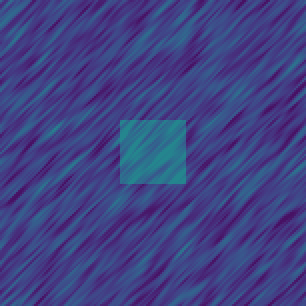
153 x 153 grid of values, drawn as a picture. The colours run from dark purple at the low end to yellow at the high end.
Neither half mirrors the other. An odd patch, higher than its surroundings, sits in the centre. On average the colour sits 20% of the way up the scale. There is no overall slope. The ninth with the highest average is the centre. The grain runs diagonally up to the right.
